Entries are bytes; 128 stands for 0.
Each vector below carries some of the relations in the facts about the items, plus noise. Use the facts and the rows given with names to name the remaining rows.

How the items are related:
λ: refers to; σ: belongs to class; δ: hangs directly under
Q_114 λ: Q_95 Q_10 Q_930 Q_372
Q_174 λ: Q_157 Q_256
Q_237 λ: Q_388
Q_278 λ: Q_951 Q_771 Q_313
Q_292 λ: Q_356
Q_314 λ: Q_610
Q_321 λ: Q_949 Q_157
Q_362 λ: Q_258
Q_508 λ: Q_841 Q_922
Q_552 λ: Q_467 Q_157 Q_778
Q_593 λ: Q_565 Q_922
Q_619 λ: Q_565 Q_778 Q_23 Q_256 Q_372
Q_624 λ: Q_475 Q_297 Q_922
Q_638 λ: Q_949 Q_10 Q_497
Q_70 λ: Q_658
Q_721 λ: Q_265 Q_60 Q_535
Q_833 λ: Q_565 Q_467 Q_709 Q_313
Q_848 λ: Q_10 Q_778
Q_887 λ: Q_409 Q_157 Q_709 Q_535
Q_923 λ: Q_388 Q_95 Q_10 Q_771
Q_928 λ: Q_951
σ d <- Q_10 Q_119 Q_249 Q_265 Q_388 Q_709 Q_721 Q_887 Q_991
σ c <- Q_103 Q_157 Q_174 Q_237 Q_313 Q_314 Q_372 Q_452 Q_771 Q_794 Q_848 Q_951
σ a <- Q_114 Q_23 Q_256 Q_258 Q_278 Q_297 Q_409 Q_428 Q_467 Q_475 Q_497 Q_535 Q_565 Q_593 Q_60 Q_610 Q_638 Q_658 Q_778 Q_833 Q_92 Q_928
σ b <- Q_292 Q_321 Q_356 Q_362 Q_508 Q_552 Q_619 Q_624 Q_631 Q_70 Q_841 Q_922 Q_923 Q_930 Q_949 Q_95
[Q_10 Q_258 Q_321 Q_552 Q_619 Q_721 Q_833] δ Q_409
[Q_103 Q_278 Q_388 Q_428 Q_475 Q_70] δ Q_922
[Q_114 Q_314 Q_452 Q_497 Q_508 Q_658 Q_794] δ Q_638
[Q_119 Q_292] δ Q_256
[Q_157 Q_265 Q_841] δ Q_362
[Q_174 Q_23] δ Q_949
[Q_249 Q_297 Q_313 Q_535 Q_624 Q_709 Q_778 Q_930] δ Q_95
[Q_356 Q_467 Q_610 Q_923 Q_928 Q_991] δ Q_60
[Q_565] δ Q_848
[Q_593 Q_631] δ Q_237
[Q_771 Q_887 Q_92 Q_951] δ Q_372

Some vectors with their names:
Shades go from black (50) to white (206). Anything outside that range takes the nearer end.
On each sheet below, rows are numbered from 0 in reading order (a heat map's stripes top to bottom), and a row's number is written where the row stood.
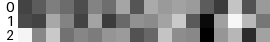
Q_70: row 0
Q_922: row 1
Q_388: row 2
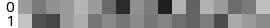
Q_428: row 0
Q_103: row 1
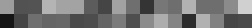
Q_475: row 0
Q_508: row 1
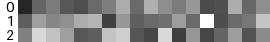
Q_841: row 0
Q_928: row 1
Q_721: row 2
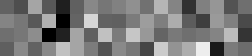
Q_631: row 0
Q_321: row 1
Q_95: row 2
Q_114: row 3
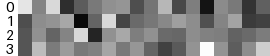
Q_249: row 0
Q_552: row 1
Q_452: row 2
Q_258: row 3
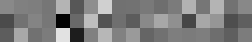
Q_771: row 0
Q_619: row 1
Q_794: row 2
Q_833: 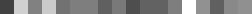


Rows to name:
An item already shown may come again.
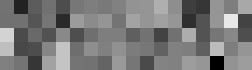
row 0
Q_356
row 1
Q_949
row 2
Q_313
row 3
Q_103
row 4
Q_497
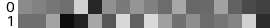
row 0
Q_314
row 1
Q_95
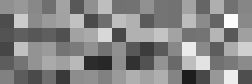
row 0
Q_771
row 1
Q_256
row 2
Q_923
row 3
Q_258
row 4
Q_593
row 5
Q_949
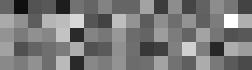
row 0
Q_624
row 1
Q_60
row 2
Q_314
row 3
Q_297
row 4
Q_314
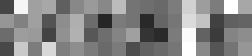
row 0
Q_409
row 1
Q_778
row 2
Q_535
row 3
Q_833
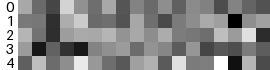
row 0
Q_174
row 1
Q_497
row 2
Q_848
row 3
Q_930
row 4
Q_638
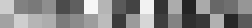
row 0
Q_10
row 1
Q_887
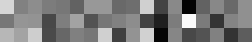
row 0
Q_265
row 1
Q_535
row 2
Q_709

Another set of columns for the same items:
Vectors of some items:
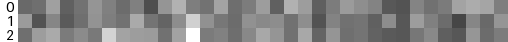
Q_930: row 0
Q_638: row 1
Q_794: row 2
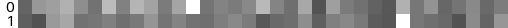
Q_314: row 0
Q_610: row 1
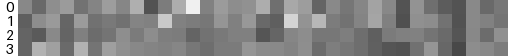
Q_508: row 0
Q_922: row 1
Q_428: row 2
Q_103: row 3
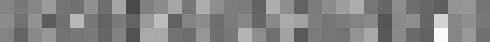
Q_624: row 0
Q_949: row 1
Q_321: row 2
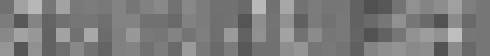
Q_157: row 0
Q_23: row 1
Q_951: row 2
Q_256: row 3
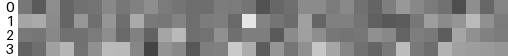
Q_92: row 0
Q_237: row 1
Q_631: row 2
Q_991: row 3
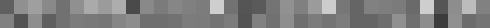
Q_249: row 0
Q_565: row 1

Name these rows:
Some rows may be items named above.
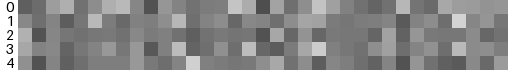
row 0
Q_991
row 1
Q_949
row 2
Q_409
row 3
Q_362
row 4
Q_114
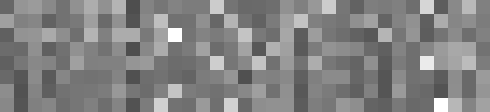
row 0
Q_249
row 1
Q_362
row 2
Q_314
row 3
Q_930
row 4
Q_10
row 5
Q_278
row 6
Q_114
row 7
Q_923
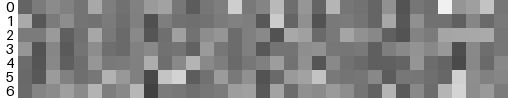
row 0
Q_10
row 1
Q_833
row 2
Q_95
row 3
Q_256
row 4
Q_497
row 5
Q_356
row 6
Q_887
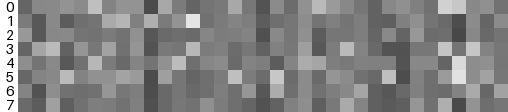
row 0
Q_265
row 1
Q_658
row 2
Q_593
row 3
Q_313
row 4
Q_949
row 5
Q_721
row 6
Q_928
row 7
Q_778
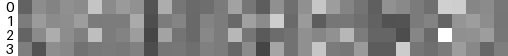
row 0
Q_265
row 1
Q_174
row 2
Q_709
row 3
Q_60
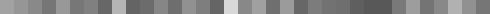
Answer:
Q_848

